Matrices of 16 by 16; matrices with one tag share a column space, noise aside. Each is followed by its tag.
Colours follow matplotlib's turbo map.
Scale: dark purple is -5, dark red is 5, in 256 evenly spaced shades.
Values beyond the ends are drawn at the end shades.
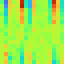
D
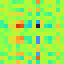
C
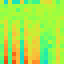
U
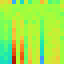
U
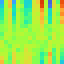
D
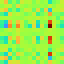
C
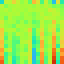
U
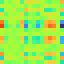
C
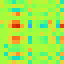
C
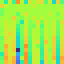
U
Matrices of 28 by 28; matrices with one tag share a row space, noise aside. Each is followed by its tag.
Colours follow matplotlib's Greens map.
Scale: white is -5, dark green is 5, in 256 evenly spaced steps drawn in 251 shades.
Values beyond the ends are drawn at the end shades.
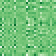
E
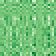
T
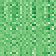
T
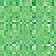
T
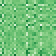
E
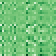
E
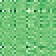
E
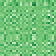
T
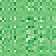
E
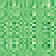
T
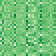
E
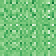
T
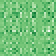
T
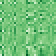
E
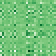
E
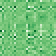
E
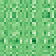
T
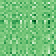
T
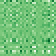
T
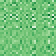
T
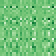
T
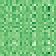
T
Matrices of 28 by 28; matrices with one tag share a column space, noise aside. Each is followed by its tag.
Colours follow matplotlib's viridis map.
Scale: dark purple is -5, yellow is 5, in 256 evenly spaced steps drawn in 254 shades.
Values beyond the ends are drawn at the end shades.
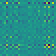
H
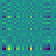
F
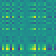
F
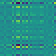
H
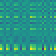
F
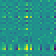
F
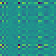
H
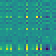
F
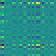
H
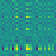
F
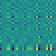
F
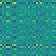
H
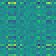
H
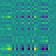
F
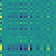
F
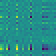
F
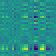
F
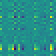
F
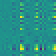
F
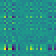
F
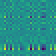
F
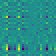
F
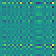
H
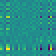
F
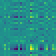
F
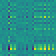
F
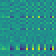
F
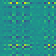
H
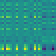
F
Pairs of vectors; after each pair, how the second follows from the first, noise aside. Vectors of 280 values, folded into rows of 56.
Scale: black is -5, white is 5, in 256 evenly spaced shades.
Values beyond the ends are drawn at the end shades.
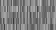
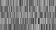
shuffled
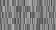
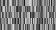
scaled up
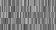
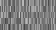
copied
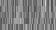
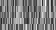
scaled up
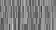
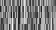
scaled up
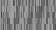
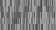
reversed
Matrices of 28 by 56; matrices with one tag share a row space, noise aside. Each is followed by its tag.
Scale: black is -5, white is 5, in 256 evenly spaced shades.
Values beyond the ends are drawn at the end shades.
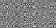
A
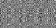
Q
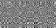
Q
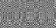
Q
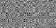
A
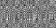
A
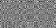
Q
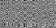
A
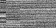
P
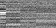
P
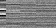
P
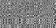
Q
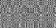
Q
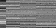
P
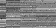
P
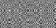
Q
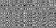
A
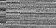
P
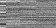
P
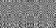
Q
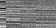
P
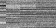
P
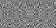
Q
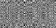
A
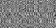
Q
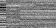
P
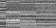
P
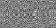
A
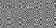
Q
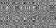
A
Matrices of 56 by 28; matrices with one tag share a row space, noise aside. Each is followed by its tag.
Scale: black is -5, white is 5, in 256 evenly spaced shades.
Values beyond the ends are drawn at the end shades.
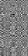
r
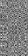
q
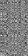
q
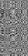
r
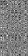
q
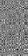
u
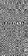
u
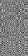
u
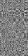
u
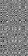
q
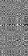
u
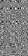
r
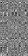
q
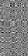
r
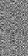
r
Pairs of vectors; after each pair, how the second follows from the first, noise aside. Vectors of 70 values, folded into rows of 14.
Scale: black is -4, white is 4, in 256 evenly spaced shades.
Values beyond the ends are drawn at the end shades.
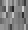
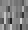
wrapped around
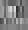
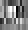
scaled up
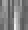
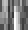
scaled up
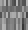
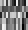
scaled up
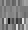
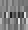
wrapped around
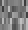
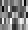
scaled up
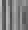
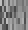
sign-scrambled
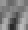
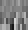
sign-scrambled
